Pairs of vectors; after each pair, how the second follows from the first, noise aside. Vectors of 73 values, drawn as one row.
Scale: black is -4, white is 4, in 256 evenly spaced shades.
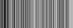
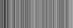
shrunk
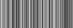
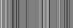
partly zeroed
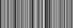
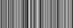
reversed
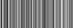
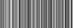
reversed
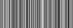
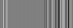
partly zeroed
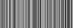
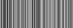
reversed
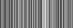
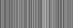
shrunk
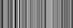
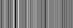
partly zeroed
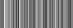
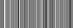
partly zeroed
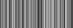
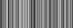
reversed
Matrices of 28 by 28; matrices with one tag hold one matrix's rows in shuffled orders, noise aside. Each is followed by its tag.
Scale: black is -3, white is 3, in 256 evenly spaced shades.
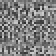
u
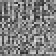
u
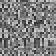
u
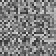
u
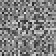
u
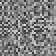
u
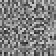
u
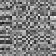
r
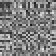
r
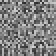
u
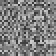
u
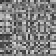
r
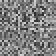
u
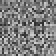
u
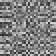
r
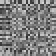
r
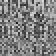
u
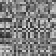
r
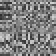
r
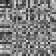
r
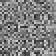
u
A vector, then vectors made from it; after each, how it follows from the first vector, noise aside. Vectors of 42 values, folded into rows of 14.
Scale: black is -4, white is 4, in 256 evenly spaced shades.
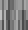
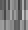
reversed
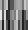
scaled up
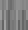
shrunk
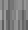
shrunk
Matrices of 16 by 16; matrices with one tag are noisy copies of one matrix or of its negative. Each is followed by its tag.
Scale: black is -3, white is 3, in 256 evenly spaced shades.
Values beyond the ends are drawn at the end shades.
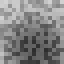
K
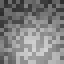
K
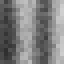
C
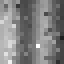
C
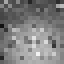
K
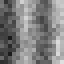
C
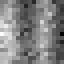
C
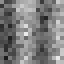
C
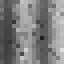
C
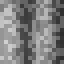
C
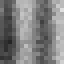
C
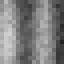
C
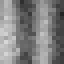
C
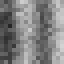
C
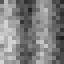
C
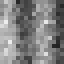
C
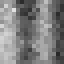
C
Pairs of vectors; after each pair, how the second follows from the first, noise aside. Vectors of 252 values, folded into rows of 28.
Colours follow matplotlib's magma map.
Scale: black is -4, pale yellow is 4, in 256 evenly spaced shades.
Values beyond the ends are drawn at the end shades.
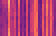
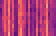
reversed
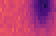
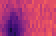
reversed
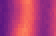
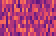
shuffled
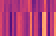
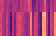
copied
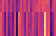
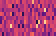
shuffled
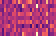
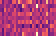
copied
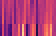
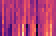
copied
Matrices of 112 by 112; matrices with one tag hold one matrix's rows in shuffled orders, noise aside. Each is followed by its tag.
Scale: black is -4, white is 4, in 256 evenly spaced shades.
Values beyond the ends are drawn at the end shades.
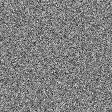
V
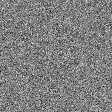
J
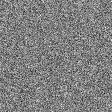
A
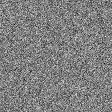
A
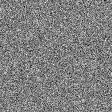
A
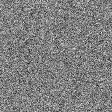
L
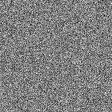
A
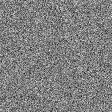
A
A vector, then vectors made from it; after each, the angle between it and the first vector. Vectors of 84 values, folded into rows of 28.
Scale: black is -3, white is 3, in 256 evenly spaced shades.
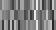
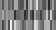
partly aligned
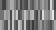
partly opposed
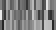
partly aligned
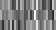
nearly parallel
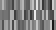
nearly parallel
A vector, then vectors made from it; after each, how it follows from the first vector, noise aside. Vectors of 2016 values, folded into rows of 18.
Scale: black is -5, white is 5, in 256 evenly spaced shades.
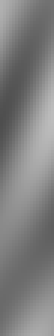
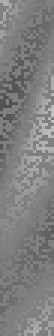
partly zeroed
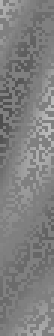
partly zeroed
